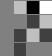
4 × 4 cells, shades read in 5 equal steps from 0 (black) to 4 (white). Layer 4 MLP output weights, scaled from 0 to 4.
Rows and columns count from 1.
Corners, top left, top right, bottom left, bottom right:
2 4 2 2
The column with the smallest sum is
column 3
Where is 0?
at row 1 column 3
